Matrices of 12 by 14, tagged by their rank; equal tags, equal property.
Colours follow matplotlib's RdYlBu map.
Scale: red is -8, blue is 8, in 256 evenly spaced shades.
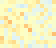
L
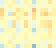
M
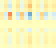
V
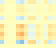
V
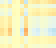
V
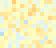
L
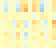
M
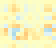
M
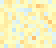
L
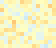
L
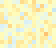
L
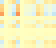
V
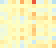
M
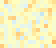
L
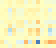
M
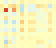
M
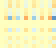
V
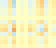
V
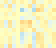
M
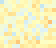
L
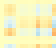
V
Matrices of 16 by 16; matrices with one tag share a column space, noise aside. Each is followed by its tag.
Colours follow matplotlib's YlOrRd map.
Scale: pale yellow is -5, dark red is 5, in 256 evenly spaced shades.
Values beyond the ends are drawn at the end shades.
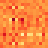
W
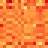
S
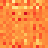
S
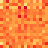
S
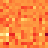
W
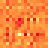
W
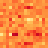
W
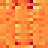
S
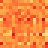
W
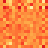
S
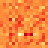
W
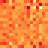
S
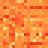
W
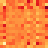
S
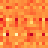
W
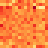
S
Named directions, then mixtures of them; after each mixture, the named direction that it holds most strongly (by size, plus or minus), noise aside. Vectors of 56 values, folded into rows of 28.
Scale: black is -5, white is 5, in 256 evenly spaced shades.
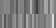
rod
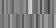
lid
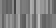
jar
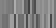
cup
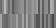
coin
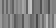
lid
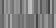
lid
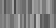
lid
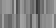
jar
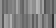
rod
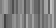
rod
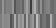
cup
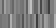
lid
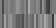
lid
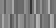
lid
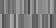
cup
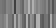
cup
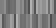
jar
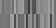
cup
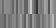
rod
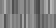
coin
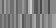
lid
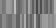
jar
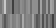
coin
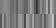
rod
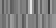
lid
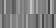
coin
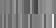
rod
